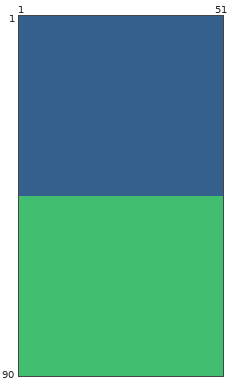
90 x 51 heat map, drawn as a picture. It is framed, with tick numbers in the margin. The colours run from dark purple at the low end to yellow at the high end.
The table splits into 2 rows of 1 panel. Panel 1,1: low, flat. Panel 2,1: high, flat.
